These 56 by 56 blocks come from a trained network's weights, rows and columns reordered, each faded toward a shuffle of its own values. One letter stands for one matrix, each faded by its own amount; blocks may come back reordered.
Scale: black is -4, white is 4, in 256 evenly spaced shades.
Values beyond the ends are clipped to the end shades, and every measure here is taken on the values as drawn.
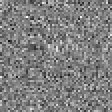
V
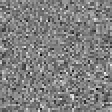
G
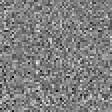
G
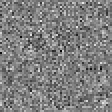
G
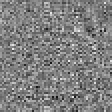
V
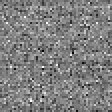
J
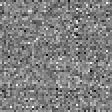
J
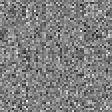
V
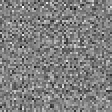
V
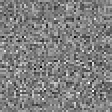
V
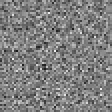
V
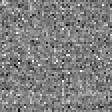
J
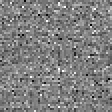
J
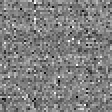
J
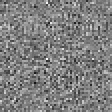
V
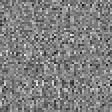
V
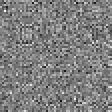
V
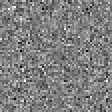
G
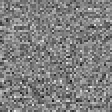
V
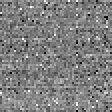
J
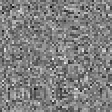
V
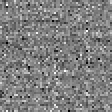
J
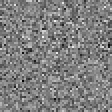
G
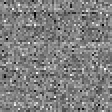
J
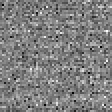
J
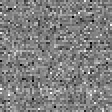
J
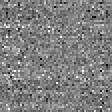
J
